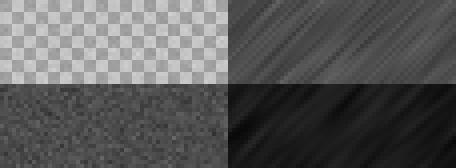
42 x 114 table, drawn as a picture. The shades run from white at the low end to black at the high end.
It is made of 2 by 2 panels. Panel 1,1: low, checkered. Panel 1,2: high, slanting up to the right, faint in contrast. Panel 2,1: high, fine-grained, faint in contrast. Panel 2,2: very high, slanting up to the right, faint in contrast.
